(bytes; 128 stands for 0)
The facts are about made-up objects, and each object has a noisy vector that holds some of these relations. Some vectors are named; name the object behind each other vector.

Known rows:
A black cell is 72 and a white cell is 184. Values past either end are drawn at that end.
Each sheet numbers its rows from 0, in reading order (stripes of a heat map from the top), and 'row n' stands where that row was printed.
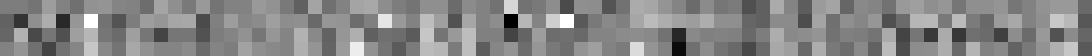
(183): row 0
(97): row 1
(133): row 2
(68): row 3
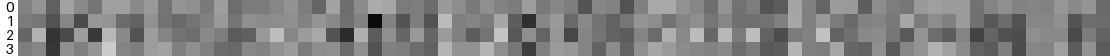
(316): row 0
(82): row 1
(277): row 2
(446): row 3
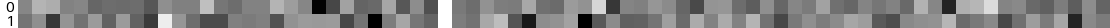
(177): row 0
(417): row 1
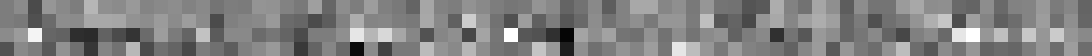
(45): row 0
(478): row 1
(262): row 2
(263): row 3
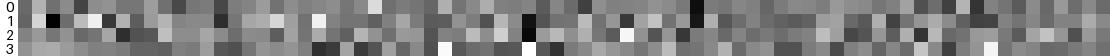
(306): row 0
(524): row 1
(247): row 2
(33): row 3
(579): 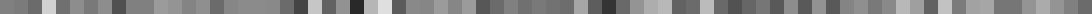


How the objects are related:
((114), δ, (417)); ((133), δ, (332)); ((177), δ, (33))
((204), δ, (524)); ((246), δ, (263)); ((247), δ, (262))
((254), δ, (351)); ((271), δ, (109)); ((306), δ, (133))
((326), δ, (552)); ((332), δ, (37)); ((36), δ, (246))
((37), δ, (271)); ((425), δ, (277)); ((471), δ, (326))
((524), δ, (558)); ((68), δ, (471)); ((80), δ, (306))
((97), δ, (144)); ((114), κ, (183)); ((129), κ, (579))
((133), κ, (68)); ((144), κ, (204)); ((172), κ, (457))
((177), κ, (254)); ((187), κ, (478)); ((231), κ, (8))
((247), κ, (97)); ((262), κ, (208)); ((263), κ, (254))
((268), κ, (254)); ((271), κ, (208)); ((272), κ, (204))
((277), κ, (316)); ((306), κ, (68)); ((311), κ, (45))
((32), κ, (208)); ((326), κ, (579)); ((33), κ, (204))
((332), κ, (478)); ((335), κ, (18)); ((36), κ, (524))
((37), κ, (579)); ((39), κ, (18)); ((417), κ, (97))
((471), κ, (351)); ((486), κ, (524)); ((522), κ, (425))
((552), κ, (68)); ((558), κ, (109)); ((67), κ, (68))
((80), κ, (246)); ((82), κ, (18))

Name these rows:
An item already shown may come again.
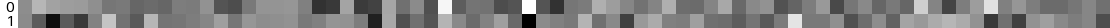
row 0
(33)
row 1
(18)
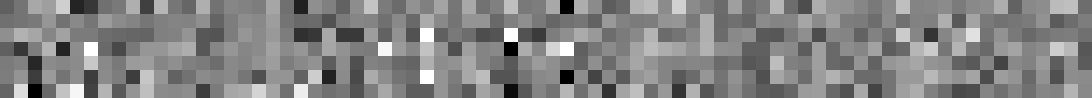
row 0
(246)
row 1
(187)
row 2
(33)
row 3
(97)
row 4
(446)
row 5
(114)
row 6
(524)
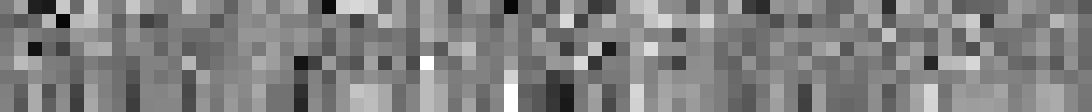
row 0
(425)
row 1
(144)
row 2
(67)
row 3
(109)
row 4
(177)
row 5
(32)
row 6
(208)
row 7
(208)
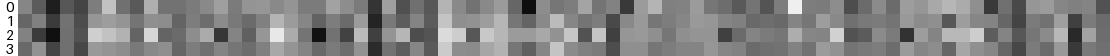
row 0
(18)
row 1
(268)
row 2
(254)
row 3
(268)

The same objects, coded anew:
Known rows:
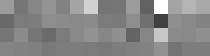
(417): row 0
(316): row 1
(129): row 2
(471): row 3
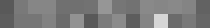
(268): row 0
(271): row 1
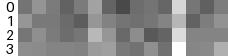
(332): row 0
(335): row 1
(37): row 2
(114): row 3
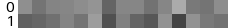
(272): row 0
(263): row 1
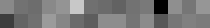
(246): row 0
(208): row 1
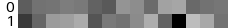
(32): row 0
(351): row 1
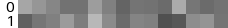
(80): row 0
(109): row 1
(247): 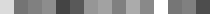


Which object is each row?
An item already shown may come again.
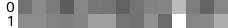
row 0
(187)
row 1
(114)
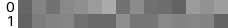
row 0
(579)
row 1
(268)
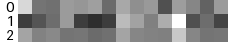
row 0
(204)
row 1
(262)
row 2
(486)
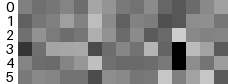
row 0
(18)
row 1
(109)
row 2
(37)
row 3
(254)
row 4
(246)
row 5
(277)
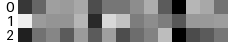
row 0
(351)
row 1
(97)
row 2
(177)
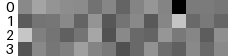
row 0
(68)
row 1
(271)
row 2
(36)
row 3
(478)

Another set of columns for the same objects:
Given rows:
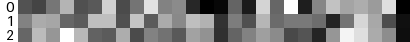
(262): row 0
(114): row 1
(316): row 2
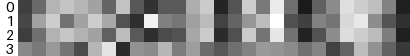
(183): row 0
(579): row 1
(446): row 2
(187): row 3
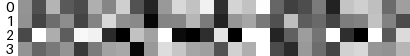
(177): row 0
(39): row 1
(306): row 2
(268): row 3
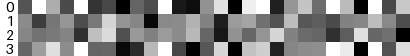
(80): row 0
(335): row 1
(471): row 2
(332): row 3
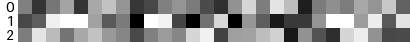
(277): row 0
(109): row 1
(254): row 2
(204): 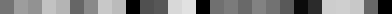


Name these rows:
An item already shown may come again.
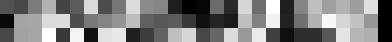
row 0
(262)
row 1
(208)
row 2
(68)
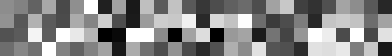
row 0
(272)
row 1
(177)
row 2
(37)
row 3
(351)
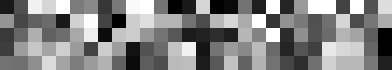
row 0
(271)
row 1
(263)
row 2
(32)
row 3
(425)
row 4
(18)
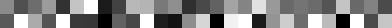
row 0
(417)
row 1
(80)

